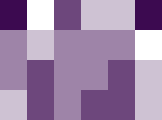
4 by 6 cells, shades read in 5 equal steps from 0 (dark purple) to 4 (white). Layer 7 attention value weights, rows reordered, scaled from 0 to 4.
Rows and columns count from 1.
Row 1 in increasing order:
0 0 1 3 3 4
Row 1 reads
0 4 1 3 3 0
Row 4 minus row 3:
1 0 0 -1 0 0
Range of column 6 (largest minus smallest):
4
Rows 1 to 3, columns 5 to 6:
3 0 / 2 4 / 1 3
